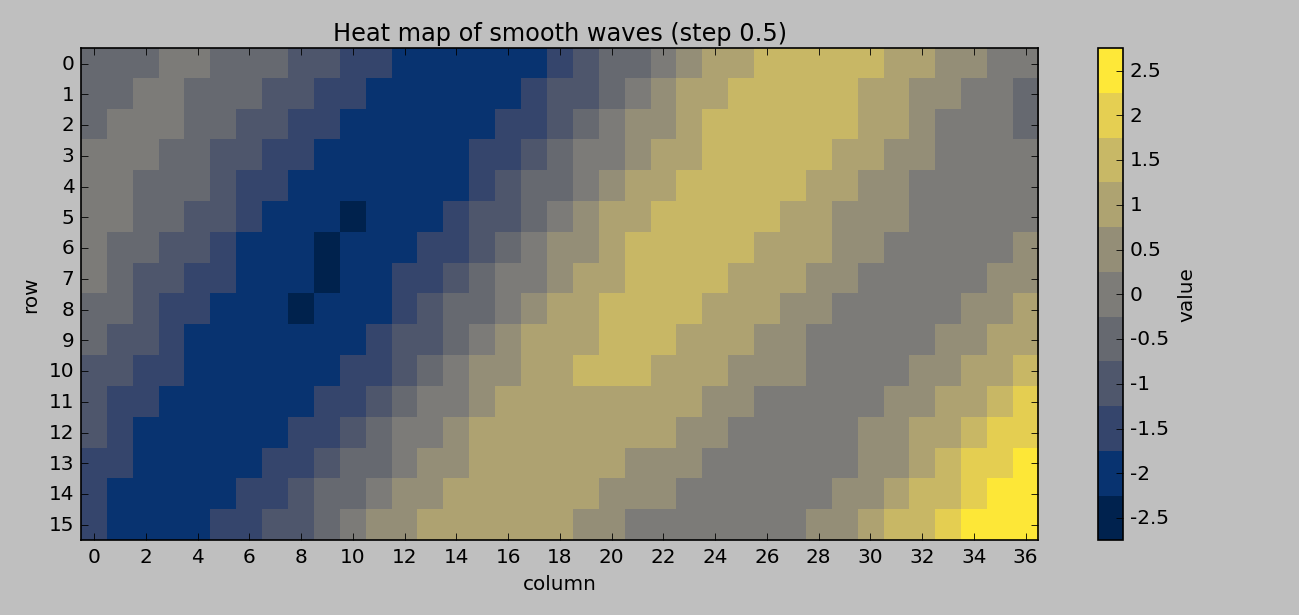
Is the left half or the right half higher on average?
right
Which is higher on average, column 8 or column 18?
column 18
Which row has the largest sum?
15
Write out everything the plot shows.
Title: Heat map of smooth waves (step 0.5)
x-axis: column, ticks 0 2 4 6 8 10 12 14 16 18 20 22 24 26 28 30 32 34 36
y-axis: row, ticks 0 1 2 3 4 5 6 7 8 9 10 11 12 13 14 15 (0 at the top)
Colour bar: value, ticks -2.5 -2 -1.5 -1 -0.5 0 0.5 1 1.5 2 2.5
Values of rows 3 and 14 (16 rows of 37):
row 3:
0 0 0 -0.5 -0.5 -1 -1 -1.5 -1.5 -2 -2 -2 -2 -2 -2 -1.5 -1.5 -1 -0.5 0 0 0.5 1 1 1.5 1.5 1.5 1.5 1.5 1 1 0.5 0.5 0 0 0 0
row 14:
-1.5 -2 -2 -2 -2 -2 -1.5 -1.5 -1 -0.5 -0.5 0 0.5 0.5 1 1 1 1 1 1 0.5 0.5 0.5 0 0 0 0 0 0 0.5 0.5 1 1.5 1.5 2 2.5 2.5
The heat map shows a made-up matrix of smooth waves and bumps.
